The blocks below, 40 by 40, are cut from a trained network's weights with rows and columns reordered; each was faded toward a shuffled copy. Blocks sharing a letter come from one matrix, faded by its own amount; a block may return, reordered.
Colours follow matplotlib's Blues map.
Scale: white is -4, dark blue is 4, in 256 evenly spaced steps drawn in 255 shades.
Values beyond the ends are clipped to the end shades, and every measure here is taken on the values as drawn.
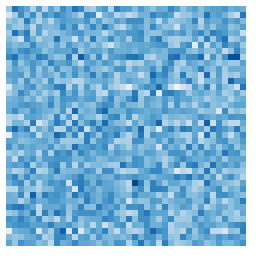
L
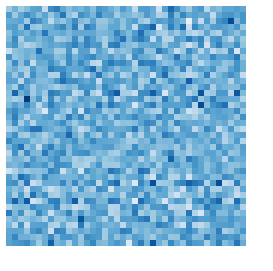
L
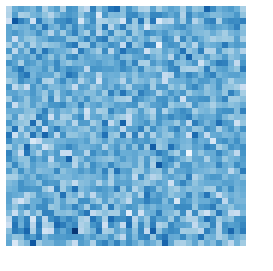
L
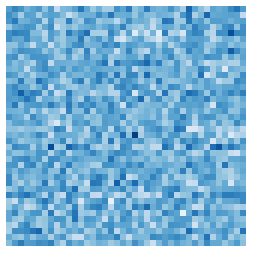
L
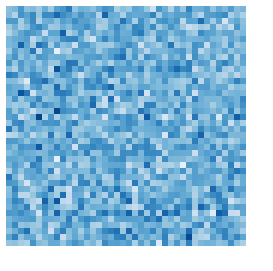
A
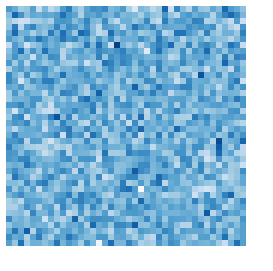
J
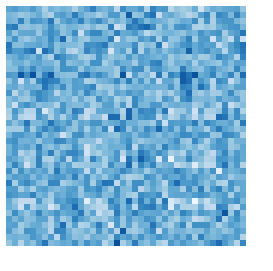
L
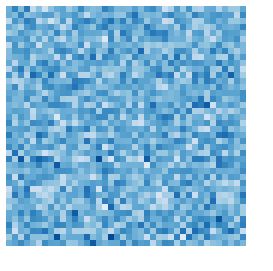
L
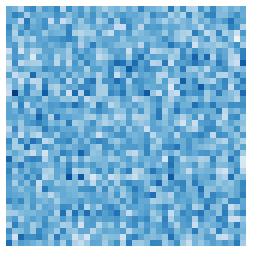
L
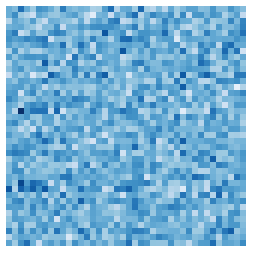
A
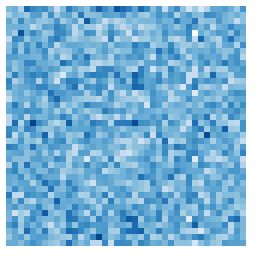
L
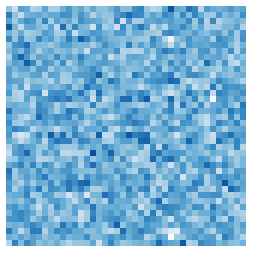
L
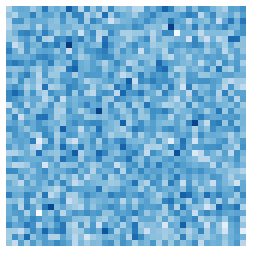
J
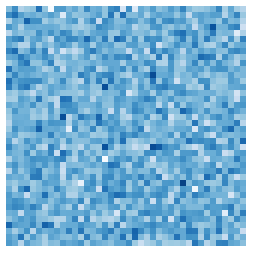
J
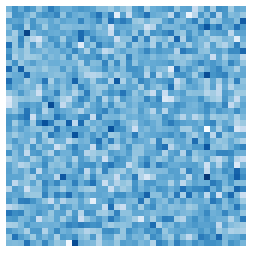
A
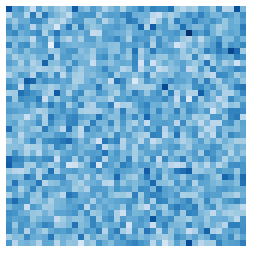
J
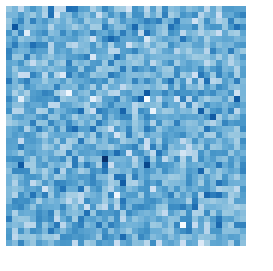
A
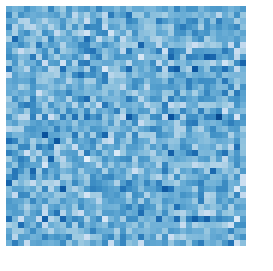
L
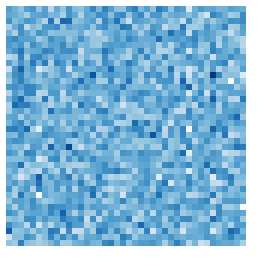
A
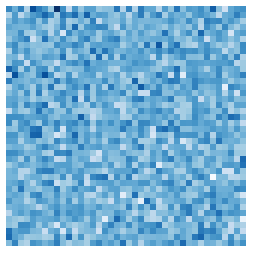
J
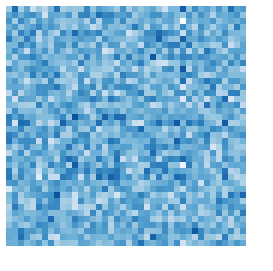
L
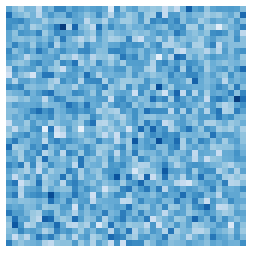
J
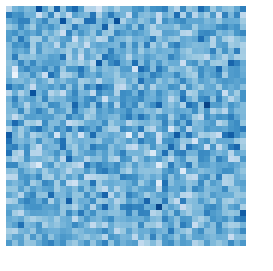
L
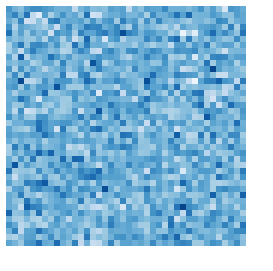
A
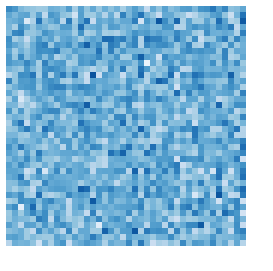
L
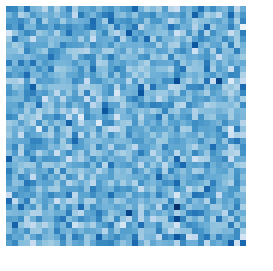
A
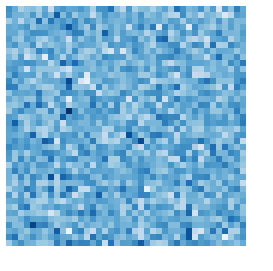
A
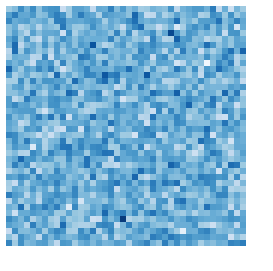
J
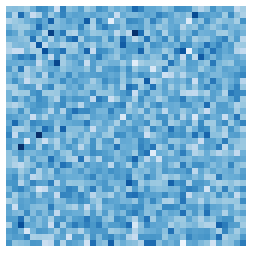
A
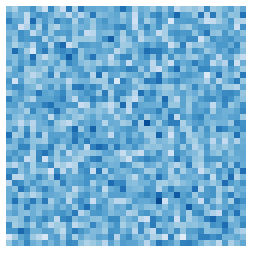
J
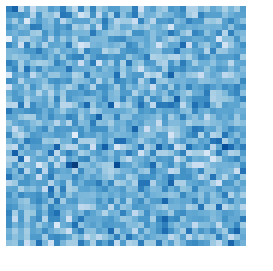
L
